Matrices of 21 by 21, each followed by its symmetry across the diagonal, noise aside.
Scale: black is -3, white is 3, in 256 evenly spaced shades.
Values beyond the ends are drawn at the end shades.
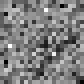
symmetric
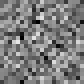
symmetric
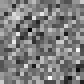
symmetric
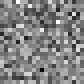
neither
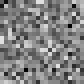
symmetric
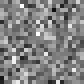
neither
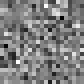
antisymmetric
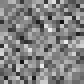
symmetric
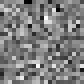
neither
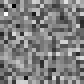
antisymmetric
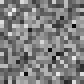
symmetric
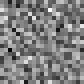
antisymmetric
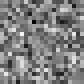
antisymmetric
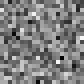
antisymmetric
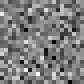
neither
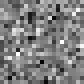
antisymmetric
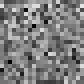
neither
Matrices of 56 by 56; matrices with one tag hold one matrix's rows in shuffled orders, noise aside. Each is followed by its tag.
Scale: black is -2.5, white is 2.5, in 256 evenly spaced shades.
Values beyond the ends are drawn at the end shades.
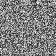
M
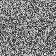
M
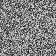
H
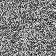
M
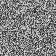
M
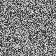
H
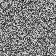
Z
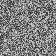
H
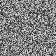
H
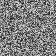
Z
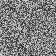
Z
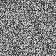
M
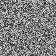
Z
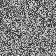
H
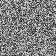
M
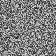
H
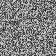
M
